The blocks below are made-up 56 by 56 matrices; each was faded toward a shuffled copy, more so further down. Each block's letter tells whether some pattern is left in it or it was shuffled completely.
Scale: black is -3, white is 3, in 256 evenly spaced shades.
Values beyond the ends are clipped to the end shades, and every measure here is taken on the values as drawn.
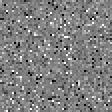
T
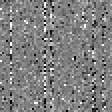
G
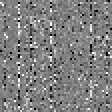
G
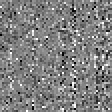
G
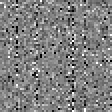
G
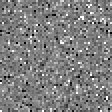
T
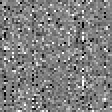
G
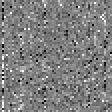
G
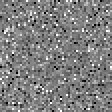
T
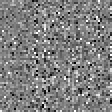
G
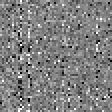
G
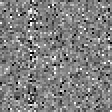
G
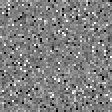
T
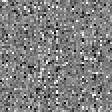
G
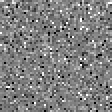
T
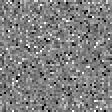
T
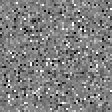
T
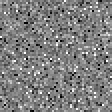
T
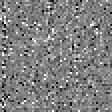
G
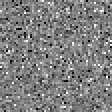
T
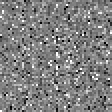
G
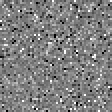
T
